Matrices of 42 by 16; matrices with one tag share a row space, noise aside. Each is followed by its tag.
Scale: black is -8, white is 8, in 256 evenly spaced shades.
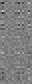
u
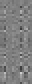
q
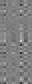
q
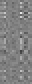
q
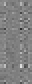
q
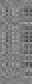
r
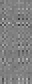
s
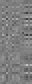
r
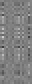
u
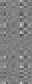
q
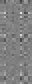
q
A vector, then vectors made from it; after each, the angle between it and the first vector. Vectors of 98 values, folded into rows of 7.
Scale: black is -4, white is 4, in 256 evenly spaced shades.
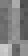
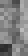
nearly opposite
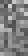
orthogonal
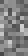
orthogonal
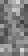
partly aligned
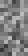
partly opposed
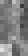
nearly parallel
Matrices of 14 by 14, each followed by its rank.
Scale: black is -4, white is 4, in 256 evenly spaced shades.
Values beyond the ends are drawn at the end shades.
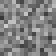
full rank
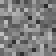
full rank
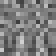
three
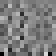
three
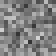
full rank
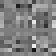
three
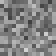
full rank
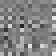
three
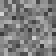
full rank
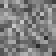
full rank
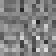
three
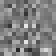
three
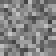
full rank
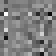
three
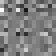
three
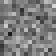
full rank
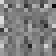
three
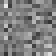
three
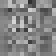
three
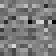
three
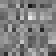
three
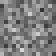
full rank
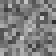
full rank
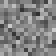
full rank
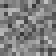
full rank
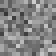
full rank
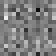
three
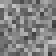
full rank
